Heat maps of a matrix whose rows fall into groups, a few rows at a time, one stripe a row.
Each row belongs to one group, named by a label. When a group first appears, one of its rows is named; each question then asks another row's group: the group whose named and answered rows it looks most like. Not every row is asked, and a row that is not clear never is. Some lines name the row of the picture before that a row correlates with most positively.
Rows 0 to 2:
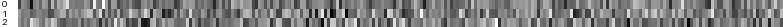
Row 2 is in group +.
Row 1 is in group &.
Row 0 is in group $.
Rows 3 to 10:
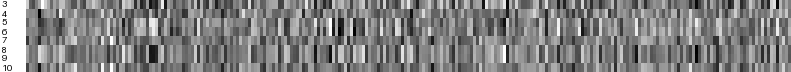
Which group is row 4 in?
$
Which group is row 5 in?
&
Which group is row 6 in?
&
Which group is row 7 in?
$
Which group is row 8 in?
+
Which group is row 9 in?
+
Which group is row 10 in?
$
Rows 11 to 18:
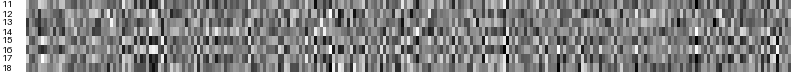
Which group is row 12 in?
&
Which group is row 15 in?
+
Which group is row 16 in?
&
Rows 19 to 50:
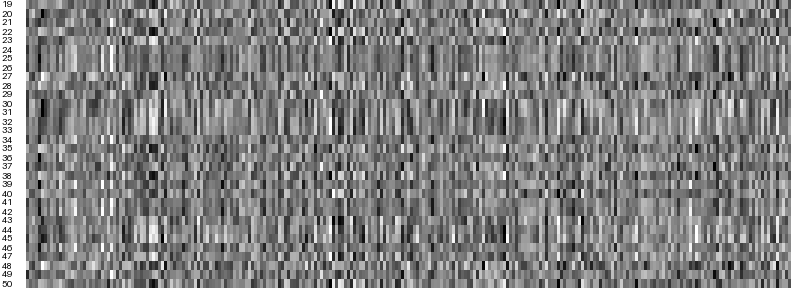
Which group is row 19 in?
+
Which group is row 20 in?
&
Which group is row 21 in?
$
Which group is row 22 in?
+
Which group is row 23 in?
&
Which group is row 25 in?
$
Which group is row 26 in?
$
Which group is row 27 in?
+
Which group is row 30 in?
&
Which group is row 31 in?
&
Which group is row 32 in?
&
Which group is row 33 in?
&
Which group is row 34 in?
$
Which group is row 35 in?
+
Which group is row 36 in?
$
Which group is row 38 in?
+
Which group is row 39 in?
$
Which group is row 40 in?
+
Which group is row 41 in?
$
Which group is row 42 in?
$
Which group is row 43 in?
&
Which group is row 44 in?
&
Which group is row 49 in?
$
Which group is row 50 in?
+
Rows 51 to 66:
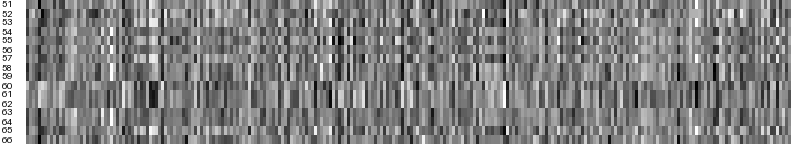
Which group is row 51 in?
&
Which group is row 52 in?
&
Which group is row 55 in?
&
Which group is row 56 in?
$
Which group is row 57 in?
&
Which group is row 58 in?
$
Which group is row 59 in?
$
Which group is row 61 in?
+
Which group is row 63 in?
$
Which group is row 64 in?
$
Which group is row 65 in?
&
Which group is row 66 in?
$
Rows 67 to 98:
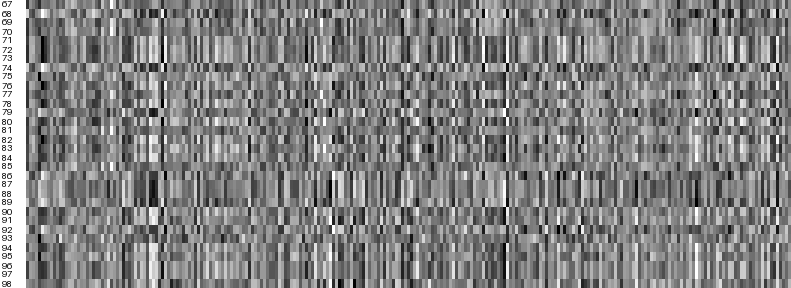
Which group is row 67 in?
$
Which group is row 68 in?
+
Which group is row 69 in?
$
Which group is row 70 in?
$
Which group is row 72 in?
&
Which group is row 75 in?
&
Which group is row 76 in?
&
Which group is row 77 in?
$
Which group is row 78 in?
&
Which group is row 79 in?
+
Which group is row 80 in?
&
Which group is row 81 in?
$
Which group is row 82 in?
&
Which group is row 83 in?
&
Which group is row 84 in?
&
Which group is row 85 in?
$
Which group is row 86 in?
+
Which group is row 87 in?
+
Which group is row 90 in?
&
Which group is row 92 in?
+
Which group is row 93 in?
$
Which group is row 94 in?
&
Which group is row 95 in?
&
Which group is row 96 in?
&
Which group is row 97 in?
&
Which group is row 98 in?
&
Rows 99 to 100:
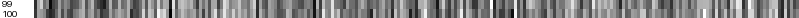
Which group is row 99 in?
&
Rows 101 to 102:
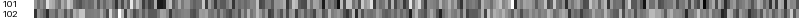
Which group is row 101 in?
+
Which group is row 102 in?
$
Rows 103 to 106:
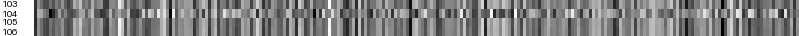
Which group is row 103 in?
$
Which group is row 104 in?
&
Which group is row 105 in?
$
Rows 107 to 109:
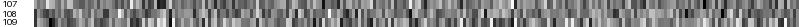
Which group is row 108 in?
$
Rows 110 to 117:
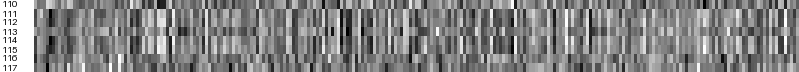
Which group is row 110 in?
+
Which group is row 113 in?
&
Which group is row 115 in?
&
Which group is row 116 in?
$
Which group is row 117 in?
$
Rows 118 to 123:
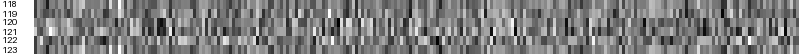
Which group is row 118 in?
$
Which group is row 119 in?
$
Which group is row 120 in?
+
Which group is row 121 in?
+
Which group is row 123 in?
$
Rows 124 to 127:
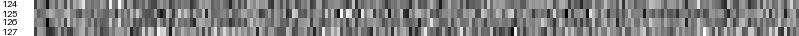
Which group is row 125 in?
+
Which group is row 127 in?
&
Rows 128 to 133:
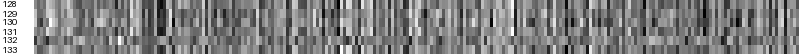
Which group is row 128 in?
+
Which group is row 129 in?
+
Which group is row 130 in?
+
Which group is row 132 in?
$
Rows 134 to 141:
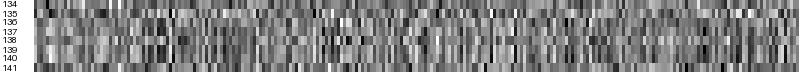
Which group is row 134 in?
$
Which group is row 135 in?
&
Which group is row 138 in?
&
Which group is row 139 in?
+
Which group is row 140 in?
+
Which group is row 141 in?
$
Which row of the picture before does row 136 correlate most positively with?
133
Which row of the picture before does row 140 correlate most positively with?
130
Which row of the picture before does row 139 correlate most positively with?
129
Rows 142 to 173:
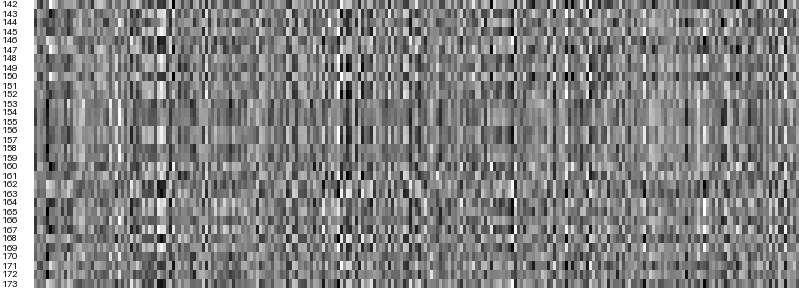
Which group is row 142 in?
+
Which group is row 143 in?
&
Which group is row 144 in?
$
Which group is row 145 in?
&
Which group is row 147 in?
+
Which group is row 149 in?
&
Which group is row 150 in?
+
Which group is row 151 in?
&
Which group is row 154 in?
$
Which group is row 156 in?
&
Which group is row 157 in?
&
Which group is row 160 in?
&
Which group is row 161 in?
&
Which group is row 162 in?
+
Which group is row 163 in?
+
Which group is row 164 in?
&
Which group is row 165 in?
&
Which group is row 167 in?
&
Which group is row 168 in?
+
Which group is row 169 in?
&
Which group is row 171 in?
+
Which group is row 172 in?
$
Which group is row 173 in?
+
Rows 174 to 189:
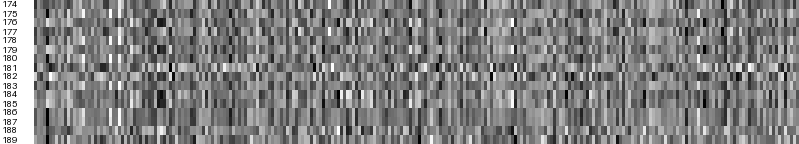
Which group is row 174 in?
$
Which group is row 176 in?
+
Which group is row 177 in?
$
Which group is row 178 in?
$
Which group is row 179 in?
+
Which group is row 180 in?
$
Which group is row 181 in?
&
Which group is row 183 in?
$
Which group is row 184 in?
+
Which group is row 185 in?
+
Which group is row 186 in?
$
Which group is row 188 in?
&
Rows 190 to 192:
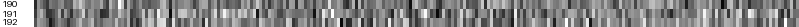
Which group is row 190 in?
$
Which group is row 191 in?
&
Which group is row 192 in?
&
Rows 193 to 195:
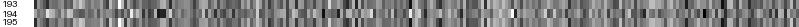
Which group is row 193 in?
$
